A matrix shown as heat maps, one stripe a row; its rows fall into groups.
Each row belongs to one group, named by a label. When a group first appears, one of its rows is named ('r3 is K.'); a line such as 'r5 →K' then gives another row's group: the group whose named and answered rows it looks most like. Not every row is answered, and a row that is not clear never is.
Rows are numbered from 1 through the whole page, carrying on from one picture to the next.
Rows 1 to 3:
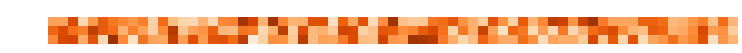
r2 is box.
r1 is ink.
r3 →box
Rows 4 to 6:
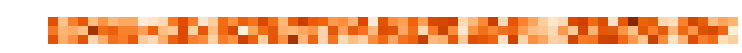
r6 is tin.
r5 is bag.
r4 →tin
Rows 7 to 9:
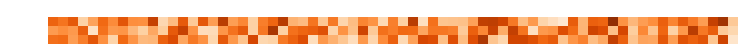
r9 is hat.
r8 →tin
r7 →bag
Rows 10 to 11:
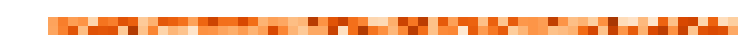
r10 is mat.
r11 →bag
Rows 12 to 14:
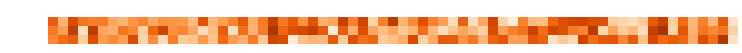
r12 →ink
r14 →bag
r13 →ink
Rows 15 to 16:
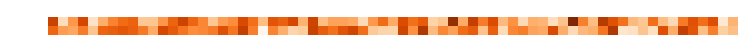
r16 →mat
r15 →tin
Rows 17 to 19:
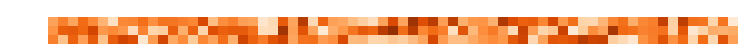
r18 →box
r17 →hat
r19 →ink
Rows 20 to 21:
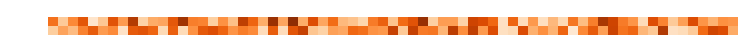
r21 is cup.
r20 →tin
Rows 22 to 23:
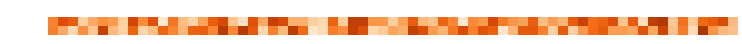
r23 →cup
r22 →bag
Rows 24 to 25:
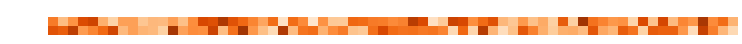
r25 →box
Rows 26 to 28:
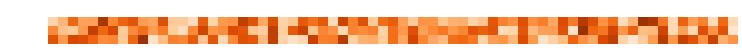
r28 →mat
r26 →ink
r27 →cup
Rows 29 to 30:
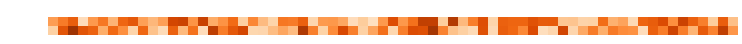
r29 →hat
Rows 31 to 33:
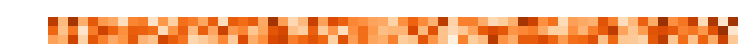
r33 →ink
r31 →mat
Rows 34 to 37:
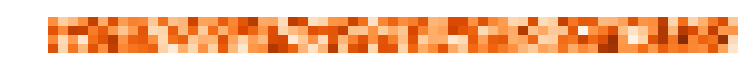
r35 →mat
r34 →cup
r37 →bag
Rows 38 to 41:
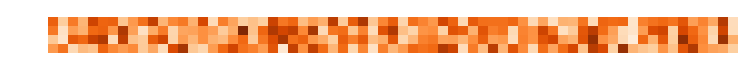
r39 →ink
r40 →ink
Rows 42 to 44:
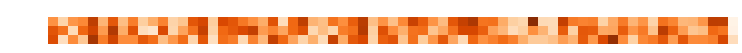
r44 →bag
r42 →cup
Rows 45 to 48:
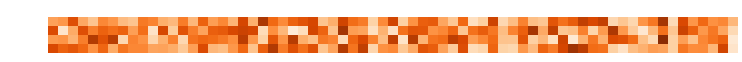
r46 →mat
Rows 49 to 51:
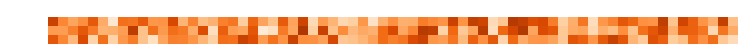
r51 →tin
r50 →hat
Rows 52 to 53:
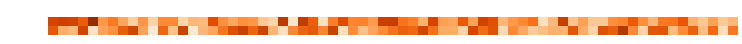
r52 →box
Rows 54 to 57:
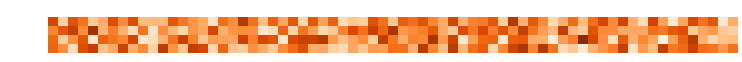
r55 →box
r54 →tin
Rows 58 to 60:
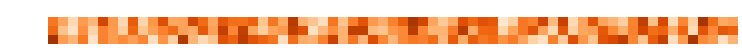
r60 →tin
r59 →cup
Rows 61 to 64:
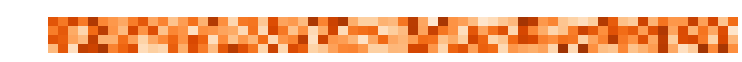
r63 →hat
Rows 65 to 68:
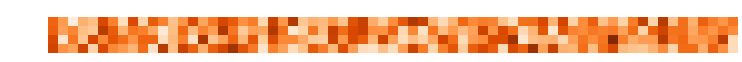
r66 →bag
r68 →mat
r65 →cup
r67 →bag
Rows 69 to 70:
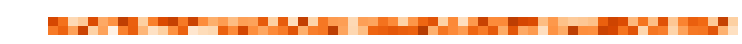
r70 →tin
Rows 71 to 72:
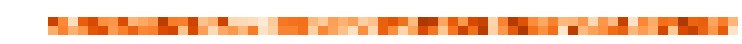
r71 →hat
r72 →hat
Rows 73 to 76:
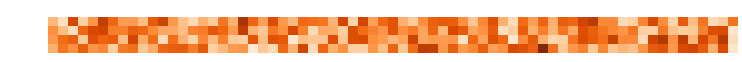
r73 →ink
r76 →hat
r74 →cup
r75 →bag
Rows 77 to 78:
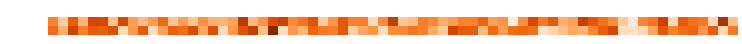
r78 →mat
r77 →ink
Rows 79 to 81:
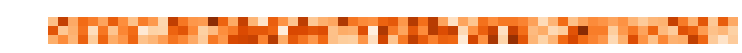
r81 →tin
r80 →tin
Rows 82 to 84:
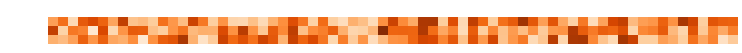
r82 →hat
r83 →tin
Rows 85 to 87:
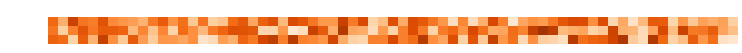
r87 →tin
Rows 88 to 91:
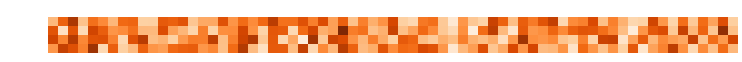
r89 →ink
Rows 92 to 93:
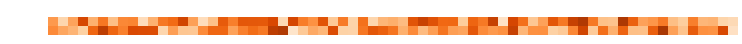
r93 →bag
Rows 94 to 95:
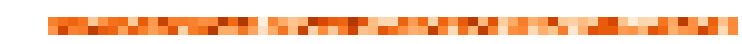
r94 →mat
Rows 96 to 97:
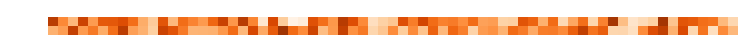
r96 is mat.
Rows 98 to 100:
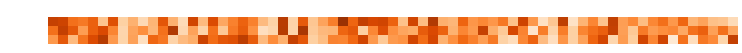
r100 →cup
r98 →box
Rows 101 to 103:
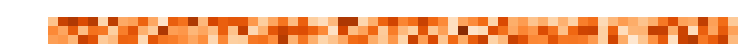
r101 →box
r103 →hat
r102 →ink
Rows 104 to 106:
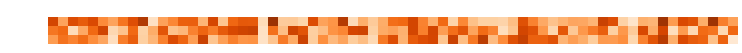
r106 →hat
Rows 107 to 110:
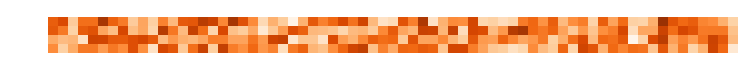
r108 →hat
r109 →bag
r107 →mat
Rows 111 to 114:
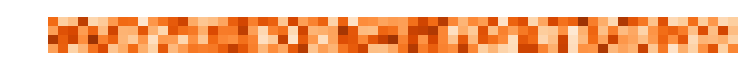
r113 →box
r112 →box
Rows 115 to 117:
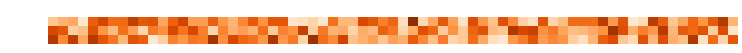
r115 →bag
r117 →mat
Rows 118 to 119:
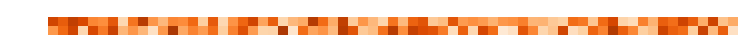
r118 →mat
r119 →box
